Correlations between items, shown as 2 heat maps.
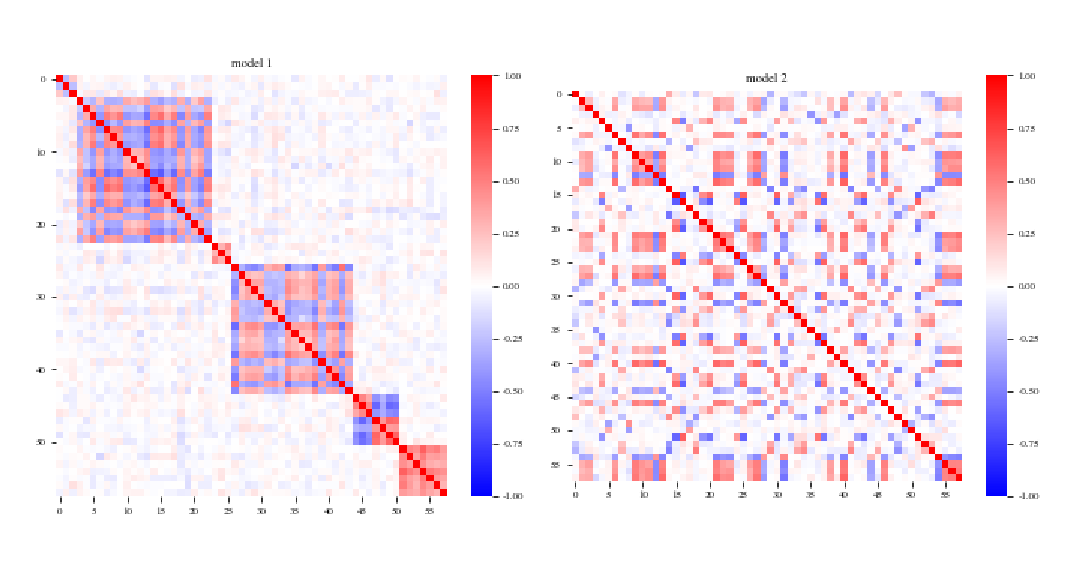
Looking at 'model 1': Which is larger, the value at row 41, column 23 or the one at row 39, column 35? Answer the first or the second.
the first
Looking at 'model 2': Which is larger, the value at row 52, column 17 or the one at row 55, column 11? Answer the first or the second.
the second
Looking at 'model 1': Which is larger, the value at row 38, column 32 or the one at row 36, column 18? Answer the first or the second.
the second
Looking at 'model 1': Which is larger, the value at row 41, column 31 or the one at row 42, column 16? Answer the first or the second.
the second
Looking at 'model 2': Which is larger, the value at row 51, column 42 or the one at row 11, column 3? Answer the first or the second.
the second
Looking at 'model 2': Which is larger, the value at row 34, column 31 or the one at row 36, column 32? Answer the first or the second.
the first
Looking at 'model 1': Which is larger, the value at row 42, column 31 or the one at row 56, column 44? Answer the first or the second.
the first
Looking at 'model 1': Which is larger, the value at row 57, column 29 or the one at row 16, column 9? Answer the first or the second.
the second
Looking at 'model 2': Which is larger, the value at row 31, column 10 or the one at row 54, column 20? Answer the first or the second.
the second
